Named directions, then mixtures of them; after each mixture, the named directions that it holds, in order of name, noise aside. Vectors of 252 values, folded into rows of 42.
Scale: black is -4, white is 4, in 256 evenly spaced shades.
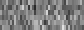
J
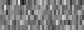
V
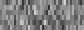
J, V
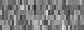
J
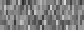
J, V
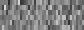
J, V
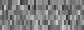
J, V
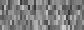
J, V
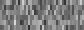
J, V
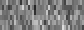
J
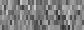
J, V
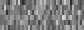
V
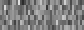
V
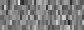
J, V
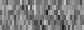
J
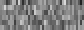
J, V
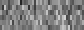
J, V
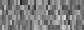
J, V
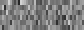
J, V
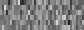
J, V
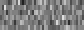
V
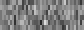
J, V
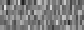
V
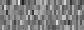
V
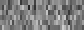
J, V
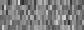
J, V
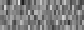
V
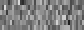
J, V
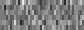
J, V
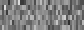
J, V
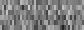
J, V
